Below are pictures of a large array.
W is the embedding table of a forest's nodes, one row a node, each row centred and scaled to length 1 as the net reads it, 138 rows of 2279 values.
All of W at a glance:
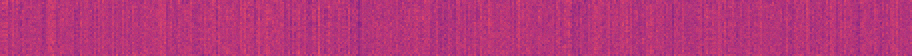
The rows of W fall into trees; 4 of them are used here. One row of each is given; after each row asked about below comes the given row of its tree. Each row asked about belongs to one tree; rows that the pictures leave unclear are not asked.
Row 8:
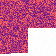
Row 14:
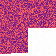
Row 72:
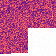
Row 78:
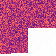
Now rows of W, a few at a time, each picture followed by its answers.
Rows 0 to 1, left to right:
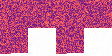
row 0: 78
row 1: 8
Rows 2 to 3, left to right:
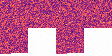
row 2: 72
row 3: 78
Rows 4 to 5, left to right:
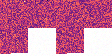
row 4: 78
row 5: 8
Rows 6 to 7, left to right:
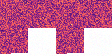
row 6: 78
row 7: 78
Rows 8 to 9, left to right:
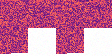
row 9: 8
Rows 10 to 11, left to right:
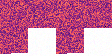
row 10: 8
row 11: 8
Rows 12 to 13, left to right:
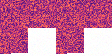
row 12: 72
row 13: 72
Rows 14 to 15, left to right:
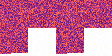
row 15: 14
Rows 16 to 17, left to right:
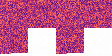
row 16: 8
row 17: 8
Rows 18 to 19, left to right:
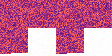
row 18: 14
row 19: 8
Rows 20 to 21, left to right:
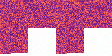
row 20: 8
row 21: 8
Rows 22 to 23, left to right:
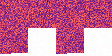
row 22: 14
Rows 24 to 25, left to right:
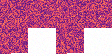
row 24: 72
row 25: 72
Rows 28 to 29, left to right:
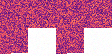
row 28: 14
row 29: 72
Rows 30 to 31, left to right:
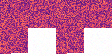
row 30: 72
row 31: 72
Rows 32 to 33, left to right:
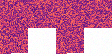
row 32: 8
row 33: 72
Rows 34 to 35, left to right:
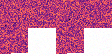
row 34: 14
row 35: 8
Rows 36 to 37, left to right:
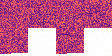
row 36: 14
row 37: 8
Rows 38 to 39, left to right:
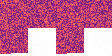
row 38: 78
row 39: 72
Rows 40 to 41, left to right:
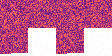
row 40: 72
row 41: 72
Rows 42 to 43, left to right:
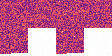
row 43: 14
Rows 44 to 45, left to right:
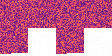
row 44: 14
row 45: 72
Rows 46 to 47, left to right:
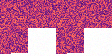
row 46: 72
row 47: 72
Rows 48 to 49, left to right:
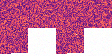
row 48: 72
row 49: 78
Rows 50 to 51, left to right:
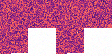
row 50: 78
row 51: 14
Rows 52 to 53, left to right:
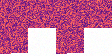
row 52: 72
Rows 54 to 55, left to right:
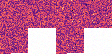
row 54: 8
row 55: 8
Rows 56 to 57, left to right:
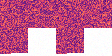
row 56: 72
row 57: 78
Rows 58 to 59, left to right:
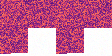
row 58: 8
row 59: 8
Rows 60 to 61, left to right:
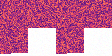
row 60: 8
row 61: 72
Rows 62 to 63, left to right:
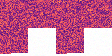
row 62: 8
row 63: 72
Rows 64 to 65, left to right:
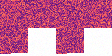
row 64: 8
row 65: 78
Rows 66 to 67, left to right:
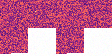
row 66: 8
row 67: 8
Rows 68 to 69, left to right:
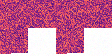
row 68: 78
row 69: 14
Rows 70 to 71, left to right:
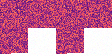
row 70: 72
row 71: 78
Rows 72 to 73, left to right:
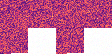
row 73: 14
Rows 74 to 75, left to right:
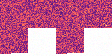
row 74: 72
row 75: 14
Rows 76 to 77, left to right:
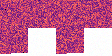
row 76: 78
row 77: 8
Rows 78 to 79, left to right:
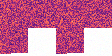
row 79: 72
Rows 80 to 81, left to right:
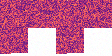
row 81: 8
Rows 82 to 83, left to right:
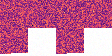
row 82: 14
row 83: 72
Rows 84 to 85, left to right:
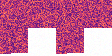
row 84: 8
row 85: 78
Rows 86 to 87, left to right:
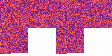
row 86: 72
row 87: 8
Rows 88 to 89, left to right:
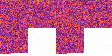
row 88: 8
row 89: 8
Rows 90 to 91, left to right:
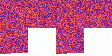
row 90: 14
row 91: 72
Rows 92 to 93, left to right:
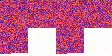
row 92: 72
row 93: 8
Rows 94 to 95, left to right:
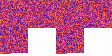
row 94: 8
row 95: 78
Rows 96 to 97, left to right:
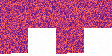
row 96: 72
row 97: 14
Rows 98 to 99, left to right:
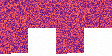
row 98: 72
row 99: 14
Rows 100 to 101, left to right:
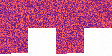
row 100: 14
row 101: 78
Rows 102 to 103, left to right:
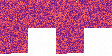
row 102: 8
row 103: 8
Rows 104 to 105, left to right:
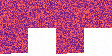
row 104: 8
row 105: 14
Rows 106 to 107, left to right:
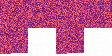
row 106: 8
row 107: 14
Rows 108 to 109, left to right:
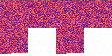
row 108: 14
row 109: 72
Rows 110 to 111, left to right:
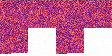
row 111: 8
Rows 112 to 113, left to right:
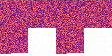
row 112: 78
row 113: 72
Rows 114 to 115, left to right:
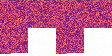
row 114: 72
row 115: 8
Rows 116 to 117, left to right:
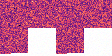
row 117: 78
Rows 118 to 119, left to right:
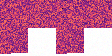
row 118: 72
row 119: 72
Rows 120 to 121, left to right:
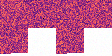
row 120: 8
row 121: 72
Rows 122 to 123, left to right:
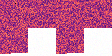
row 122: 14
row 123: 8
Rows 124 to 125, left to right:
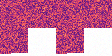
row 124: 72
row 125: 72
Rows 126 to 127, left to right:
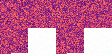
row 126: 72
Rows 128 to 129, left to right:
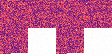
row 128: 8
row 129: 8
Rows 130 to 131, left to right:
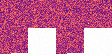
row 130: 72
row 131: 72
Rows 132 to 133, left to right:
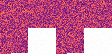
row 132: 14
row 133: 72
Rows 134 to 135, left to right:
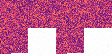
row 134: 72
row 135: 14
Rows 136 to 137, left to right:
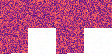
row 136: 8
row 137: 8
